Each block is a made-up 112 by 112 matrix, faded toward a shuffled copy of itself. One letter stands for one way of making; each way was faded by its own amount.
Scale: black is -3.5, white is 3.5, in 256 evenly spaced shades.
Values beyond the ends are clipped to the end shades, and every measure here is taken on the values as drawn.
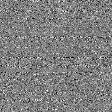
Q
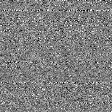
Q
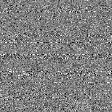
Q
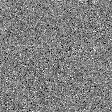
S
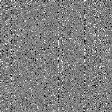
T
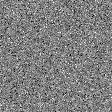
S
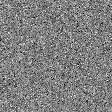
S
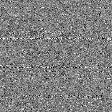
Q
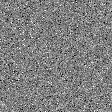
S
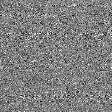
Q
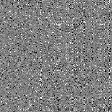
T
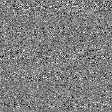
Q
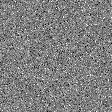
S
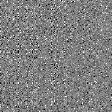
T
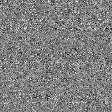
Q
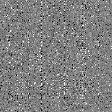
T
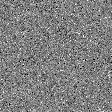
S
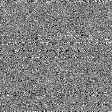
Q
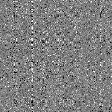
T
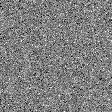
S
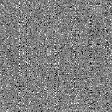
T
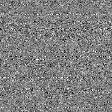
Q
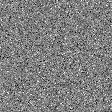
S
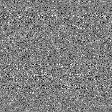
Q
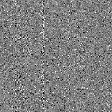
T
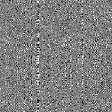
T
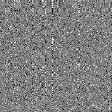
T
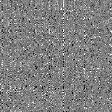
T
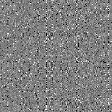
T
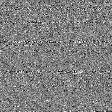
Q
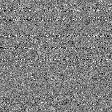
Q
